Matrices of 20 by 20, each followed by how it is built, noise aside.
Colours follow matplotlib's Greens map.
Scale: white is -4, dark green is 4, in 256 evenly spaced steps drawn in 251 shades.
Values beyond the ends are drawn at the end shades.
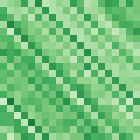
Toeplitz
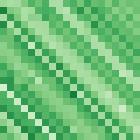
Toeplitz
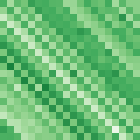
Toeplitz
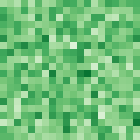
noise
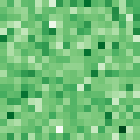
noise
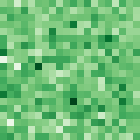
noise
